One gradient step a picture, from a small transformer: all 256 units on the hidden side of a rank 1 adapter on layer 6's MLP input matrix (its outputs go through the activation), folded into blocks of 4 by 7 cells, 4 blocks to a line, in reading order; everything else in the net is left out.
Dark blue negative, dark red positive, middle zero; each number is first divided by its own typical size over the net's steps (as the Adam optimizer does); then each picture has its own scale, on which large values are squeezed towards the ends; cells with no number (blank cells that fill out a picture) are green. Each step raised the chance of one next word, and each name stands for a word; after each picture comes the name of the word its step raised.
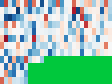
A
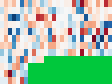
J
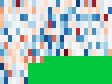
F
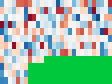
F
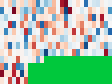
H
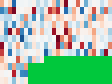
H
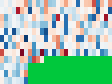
F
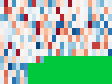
A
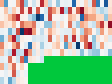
J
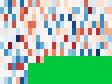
H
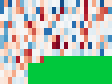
F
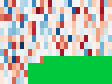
A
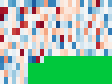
A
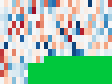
A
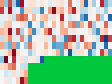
F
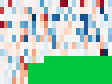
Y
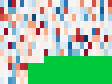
H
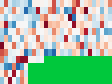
H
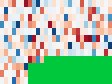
A
